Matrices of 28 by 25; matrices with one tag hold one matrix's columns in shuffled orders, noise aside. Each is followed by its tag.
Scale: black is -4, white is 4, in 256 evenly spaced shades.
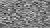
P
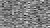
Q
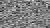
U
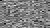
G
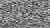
P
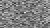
P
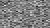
G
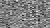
Q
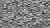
P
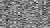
Q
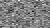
U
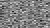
G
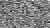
U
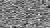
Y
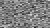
Y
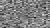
Y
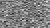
G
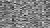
Q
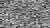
Y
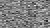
G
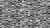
G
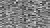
Q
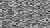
G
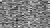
Q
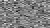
U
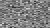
Y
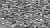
Y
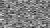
Y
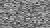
P
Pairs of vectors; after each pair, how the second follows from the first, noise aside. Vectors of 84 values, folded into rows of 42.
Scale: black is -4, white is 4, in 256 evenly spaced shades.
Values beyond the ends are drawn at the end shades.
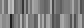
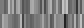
wrapped around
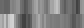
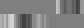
partly zeroed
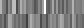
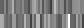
wrapped around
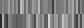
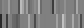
partly zeroed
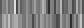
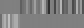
partly zeroed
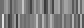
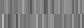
shrunk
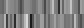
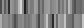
wrapped around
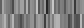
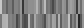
wrapped around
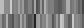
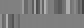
partly zeroed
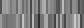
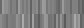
shrunk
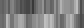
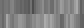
shrunk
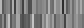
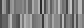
wrapped around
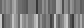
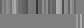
partly zeroed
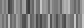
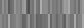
shrunk
